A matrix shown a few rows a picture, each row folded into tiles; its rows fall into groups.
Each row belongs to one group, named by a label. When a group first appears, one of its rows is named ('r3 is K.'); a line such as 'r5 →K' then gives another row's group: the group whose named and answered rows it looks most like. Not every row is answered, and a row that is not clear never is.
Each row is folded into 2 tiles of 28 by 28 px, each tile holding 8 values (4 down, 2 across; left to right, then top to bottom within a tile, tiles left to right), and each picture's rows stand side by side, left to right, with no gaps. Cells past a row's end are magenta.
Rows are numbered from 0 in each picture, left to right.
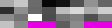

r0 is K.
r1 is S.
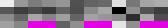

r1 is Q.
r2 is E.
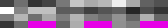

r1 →E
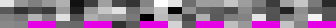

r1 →Q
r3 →E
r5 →K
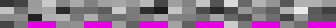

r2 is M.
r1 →E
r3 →M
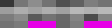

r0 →S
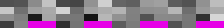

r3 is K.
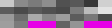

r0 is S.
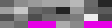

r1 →K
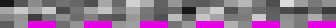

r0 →S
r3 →Q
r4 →K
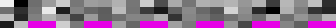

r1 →E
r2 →M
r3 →E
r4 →M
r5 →M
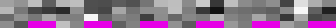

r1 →K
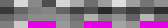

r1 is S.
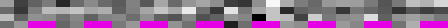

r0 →Q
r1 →S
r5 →E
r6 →K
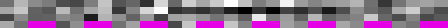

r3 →E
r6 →K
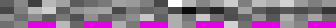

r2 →K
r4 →E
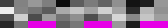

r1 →S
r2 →Q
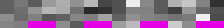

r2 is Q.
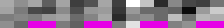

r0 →M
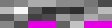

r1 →Q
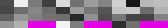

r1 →E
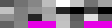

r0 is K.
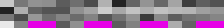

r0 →E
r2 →S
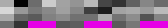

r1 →M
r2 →S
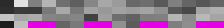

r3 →Q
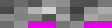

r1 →Q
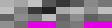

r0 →M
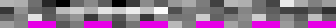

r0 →K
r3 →K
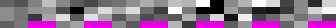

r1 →Q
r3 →M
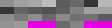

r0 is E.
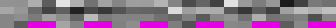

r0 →M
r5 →S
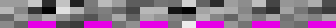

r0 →M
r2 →Q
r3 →Q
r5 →M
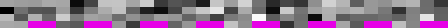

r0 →E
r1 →Q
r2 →M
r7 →K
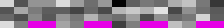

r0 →E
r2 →S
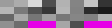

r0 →M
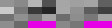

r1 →M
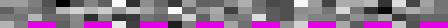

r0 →K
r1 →S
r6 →M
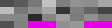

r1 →E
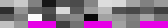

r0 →K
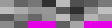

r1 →Q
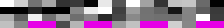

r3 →K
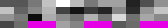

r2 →Q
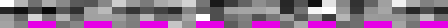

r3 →K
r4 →S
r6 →Q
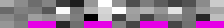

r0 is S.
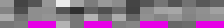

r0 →Q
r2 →Q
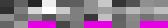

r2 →S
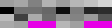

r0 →E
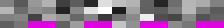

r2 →K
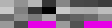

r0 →M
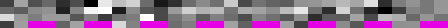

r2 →K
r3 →S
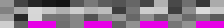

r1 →S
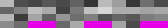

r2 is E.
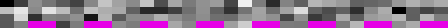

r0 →S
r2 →M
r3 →E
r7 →E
